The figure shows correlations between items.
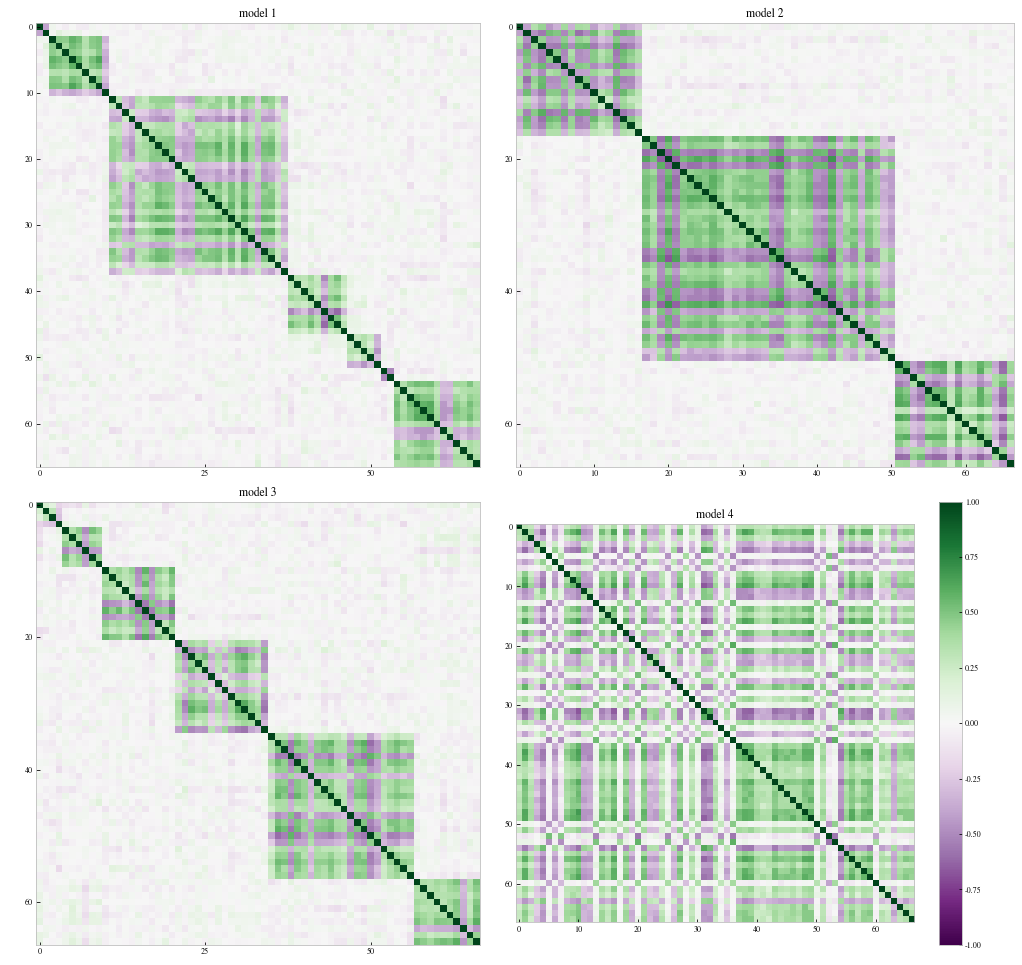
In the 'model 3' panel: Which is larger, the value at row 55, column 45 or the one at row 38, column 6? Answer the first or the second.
the first
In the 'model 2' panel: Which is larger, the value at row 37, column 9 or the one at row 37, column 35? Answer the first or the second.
the first
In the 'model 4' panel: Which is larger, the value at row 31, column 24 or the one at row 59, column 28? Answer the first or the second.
the second
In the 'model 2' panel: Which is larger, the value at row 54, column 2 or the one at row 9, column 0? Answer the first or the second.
the second
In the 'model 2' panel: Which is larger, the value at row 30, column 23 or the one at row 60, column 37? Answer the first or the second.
the first
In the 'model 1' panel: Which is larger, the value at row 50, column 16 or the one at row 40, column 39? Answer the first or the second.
the second
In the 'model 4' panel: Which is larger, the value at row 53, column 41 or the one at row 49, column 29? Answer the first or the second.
the second
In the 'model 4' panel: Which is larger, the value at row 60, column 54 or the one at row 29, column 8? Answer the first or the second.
the second
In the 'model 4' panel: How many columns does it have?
67
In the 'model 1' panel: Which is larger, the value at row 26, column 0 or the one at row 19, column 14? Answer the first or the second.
the first
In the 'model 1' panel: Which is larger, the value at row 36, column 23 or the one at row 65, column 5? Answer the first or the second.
the second
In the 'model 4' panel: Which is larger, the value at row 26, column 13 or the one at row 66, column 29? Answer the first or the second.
the second
